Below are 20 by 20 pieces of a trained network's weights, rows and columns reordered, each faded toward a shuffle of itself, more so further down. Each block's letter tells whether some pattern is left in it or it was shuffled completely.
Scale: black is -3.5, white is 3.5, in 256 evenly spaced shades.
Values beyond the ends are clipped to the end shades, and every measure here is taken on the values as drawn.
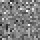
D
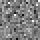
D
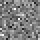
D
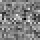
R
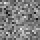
D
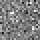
D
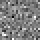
D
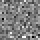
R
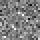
D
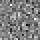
R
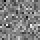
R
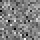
D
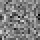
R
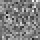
R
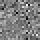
R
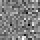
R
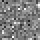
D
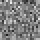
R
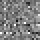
R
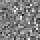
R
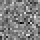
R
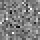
D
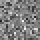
D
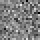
D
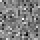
D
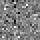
D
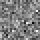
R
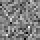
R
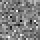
D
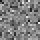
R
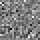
D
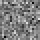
D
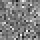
D
